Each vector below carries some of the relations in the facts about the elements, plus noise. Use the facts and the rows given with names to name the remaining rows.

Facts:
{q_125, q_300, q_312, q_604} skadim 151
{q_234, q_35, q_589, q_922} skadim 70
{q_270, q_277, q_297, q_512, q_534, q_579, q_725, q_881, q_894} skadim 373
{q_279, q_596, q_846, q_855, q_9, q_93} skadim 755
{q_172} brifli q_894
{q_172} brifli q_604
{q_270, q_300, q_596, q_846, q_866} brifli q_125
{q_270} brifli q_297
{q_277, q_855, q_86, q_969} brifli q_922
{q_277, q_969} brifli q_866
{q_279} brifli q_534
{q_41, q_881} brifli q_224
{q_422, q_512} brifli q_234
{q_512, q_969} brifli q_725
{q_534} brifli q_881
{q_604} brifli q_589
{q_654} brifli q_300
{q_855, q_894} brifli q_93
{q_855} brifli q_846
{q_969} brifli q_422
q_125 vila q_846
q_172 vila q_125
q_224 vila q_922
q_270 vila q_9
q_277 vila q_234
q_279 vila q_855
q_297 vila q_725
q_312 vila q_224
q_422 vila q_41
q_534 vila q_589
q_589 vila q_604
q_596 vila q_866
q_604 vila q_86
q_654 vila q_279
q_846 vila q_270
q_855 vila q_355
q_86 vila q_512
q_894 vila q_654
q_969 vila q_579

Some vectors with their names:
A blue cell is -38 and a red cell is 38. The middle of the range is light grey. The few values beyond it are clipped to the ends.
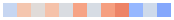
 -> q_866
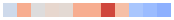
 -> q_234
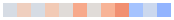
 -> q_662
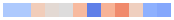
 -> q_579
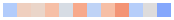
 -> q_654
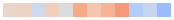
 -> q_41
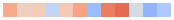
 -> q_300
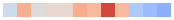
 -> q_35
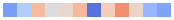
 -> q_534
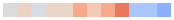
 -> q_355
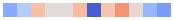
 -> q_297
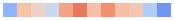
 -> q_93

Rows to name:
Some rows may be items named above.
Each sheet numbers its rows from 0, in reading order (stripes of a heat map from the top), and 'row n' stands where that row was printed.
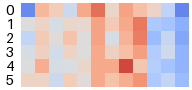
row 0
q_596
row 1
q_355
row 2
q_866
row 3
q_422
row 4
q_922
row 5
q_41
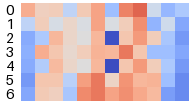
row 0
q_300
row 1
q_172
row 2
q_894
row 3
q_589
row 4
q_894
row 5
q_279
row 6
q_855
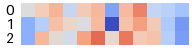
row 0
q_604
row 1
q_894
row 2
q_9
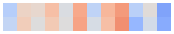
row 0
q_654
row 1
q_969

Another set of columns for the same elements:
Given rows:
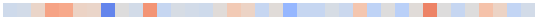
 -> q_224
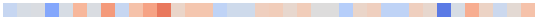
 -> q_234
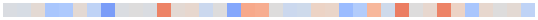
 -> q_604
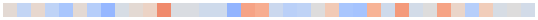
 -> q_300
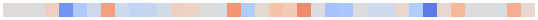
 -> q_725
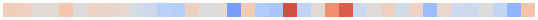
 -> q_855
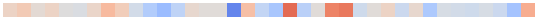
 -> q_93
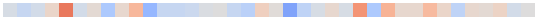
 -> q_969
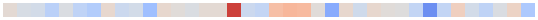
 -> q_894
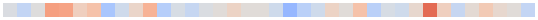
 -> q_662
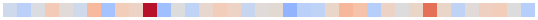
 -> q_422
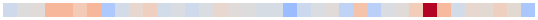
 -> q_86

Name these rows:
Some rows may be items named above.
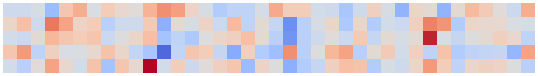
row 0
q_922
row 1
q_866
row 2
q_172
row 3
q_596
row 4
q_41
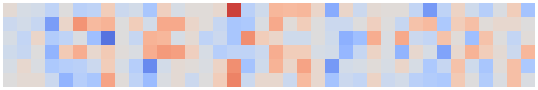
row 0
q_894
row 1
q_589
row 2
q_312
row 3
q_922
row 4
q_534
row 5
q_270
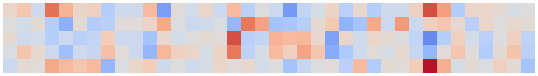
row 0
q_866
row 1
q_125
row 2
q_894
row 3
q_512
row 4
q_86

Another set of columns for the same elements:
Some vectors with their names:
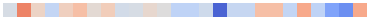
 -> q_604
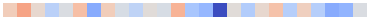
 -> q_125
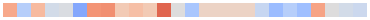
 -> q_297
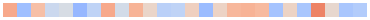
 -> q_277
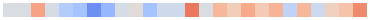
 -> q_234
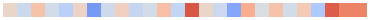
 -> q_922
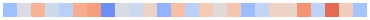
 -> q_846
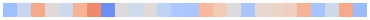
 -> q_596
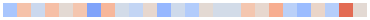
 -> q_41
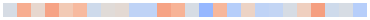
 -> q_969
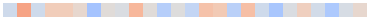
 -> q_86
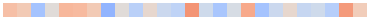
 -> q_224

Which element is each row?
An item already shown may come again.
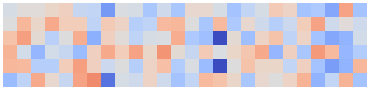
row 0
q_866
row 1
q_969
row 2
q_125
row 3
q_534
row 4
q_312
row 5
q_596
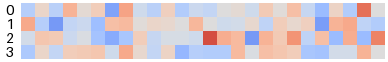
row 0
q_41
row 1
q_270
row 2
q_589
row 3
q_422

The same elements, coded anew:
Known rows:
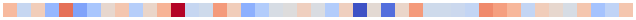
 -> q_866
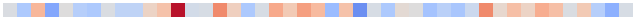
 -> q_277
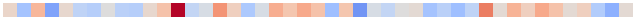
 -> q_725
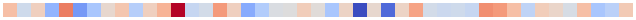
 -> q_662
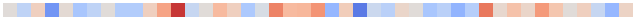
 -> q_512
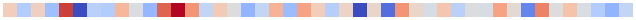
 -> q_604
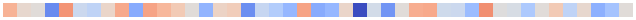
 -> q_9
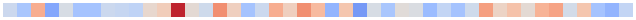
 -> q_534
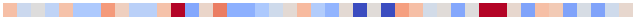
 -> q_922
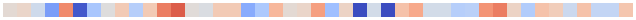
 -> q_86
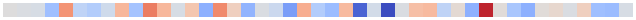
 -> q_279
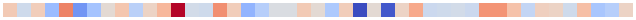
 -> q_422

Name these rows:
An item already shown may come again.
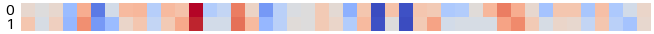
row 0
q_224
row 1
q_172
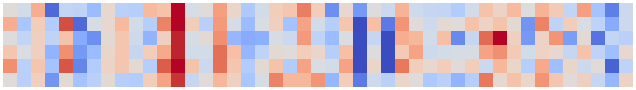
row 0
q_270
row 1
q_312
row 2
q_589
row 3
q_172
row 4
q_125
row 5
q_512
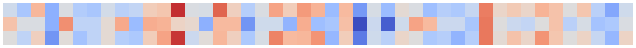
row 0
q_894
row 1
q_596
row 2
q_512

